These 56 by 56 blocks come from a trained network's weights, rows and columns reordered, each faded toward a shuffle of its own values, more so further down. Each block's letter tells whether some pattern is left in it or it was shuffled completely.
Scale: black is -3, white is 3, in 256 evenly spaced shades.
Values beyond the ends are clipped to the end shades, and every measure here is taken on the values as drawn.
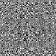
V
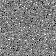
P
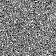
P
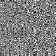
V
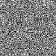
V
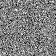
P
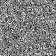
P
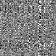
V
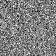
P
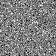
P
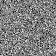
P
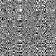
V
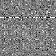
V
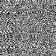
V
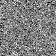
P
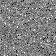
P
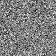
P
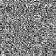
V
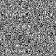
V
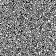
P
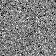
P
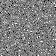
P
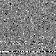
V
